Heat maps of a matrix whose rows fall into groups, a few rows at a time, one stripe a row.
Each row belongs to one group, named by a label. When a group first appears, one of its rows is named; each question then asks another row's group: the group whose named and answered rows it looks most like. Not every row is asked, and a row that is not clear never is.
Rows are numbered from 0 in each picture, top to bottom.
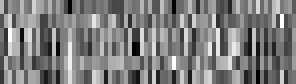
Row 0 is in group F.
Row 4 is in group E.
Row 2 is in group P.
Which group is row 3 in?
P
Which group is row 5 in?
P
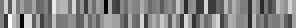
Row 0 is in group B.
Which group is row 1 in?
P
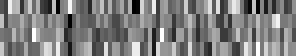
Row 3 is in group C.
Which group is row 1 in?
F
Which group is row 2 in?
F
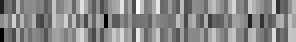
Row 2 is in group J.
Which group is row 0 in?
J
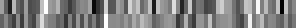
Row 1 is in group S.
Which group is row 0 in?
C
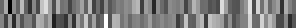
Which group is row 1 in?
S
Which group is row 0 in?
C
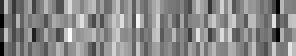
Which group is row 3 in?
J
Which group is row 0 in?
E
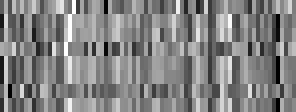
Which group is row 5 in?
E
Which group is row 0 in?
B
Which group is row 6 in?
C
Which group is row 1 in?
E
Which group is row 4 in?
E
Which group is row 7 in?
E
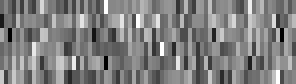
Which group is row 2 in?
C
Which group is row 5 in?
F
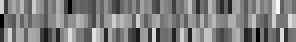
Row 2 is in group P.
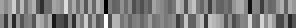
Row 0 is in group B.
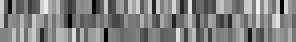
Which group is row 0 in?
C
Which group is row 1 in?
F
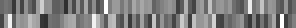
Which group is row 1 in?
P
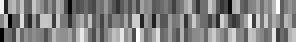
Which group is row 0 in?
F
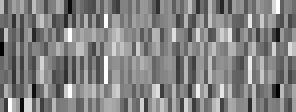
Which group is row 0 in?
F
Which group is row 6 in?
E
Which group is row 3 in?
J
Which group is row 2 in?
E
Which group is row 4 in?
S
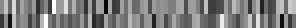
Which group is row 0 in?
B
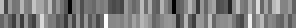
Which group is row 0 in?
F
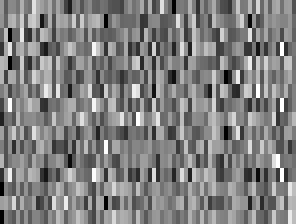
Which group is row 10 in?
S
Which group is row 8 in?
J
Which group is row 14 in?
B
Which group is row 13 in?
J
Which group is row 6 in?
C
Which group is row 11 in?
F
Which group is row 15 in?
J
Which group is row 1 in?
B
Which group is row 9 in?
F
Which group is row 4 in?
C
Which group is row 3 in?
P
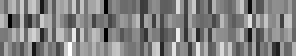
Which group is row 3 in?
E
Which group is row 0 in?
B
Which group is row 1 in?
C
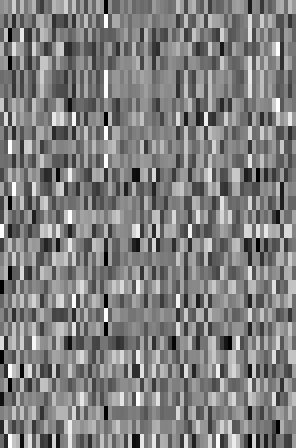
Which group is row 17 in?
P
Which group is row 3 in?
F
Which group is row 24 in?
F
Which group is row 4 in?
C
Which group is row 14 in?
C
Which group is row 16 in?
C
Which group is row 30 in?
E
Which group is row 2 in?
C
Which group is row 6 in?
S
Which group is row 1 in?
S
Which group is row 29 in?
B
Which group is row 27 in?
C
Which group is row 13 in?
F
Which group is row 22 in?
S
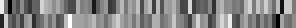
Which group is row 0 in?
C
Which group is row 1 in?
E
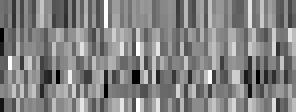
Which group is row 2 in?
J
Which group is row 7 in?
J
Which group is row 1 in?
S
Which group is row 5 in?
P
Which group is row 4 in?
P
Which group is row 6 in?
B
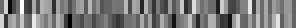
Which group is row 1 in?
F
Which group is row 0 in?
C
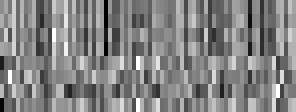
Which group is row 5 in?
P
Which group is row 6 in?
F
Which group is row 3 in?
B
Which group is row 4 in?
J
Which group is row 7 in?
J
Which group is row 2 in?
B
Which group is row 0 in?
B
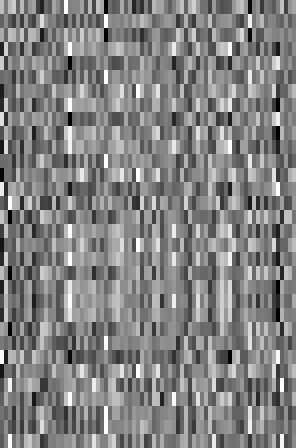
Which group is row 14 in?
P
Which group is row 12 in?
J
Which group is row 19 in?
C
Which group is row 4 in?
F
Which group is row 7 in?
E
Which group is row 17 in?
J
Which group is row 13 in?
F
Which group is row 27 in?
P
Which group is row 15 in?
C
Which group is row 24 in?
S
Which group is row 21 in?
E
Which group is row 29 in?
S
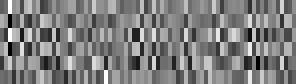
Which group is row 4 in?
P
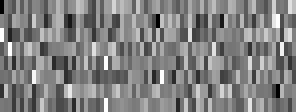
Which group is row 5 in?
F
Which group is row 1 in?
F
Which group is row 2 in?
C
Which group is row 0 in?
J
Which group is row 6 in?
E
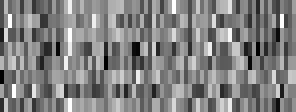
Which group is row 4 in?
B
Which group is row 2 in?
E
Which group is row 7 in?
E
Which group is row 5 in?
J
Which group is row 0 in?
E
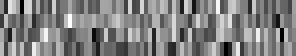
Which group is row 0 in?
P
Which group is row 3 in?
F
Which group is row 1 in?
E
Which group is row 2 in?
C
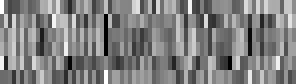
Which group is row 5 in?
S
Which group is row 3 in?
B
